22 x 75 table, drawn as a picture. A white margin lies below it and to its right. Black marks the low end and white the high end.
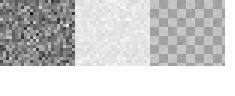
It is made of 1 by 3 panels. Panel 1,1: middling, fine-grained, strong in contrast. Panel 1,2: very high, fine-grained, faint in contrast. Panel 1,3: high, checkered.
